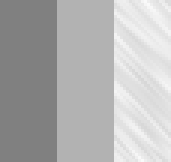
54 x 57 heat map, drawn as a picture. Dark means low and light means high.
The table splits into one row of 3 panels. Panel 1,1: middling, flat. Panel 1,2: high, flat. Panel 1,3: very high, slanting down to the right, faint in contrast.
